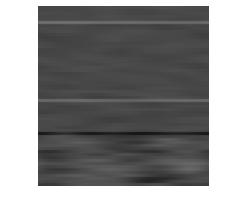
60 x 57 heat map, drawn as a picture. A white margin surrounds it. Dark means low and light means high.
There is no overall slope. Streaks run across, left to right. Rows 6, 32 and 43 differ from the rows beside them. The top part is calmer, up to a seam about 70% of the way down.
